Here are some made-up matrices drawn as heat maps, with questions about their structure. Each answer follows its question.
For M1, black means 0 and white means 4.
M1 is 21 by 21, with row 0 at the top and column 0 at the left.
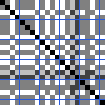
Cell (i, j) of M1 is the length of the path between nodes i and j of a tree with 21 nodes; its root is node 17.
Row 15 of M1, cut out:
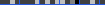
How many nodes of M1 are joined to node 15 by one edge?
13
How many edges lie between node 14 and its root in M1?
1
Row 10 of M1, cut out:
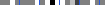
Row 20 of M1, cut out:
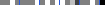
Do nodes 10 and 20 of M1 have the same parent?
yes
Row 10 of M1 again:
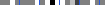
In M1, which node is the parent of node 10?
15
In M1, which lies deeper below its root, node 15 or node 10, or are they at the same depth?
node 10
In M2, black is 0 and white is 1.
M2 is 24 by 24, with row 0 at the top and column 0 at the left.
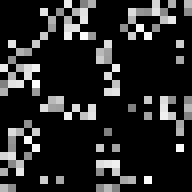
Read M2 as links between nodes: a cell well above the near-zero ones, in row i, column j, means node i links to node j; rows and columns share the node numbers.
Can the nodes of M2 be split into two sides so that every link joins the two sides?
yes
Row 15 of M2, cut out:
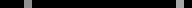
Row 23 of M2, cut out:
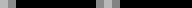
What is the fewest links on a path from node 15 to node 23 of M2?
4
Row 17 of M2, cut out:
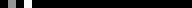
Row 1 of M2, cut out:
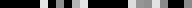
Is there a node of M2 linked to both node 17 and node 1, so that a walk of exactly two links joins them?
no
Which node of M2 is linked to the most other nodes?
node 1
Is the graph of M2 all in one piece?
yes
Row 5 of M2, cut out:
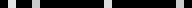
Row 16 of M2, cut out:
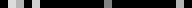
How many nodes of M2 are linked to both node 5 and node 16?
4
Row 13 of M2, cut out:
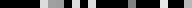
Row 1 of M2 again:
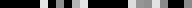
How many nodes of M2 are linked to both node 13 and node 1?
6
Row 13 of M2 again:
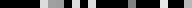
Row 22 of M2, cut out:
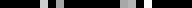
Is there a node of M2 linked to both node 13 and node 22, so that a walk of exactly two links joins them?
yes
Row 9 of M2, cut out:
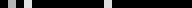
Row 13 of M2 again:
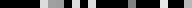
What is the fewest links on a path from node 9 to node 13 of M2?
1
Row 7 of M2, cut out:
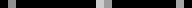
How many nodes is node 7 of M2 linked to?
4
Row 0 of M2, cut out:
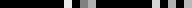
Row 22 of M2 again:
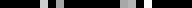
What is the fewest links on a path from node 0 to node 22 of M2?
4
